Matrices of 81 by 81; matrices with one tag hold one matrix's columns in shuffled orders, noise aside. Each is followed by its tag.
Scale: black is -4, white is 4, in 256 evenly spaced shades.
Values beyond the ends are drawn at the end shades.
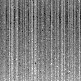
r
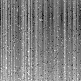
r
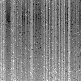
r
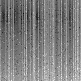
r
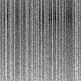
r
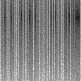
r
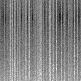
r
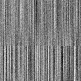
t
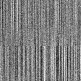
t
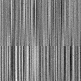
t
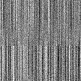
t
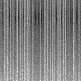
r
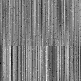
t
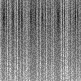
r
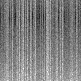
r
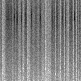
r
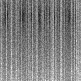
r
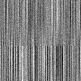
t
